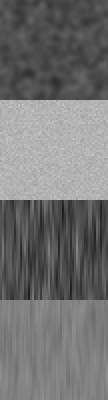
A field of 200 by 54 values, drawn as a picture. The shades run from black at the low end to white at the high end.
It is made of 4 by 1 panels. Panel 1,1: low, blotchy, faint in contrast. Panel 2,1: high, fine-grained, faint in contrast. Panel 3,1: low, streaked downward. Panel 4,1: middling, streaked downward, faint in contrast.
